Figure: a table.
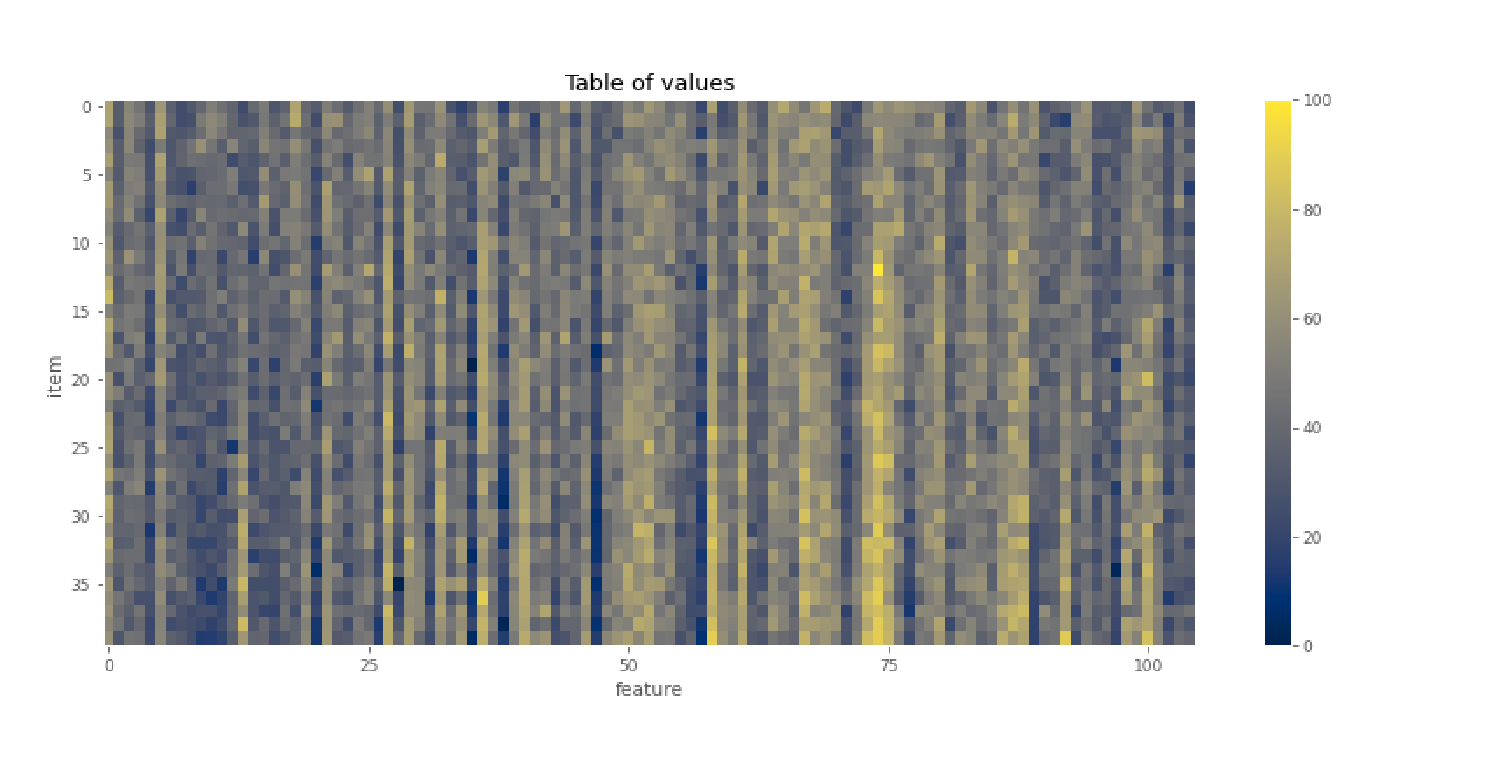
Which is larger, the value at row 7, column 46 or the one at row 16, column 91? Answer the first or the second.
the first
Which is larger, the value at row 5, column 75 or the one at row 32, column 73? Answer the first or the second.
the second
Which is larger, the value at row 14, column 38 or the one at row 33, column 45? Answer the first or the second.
the second
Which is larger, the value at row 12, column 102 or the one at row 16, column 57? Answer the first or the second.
the second
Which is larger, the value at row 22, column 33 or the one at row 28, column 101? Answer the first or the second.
the second
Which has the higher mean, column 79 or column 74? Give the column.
74
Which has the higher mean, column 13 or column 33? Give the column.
13
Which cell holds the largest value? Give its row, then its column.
12, 74
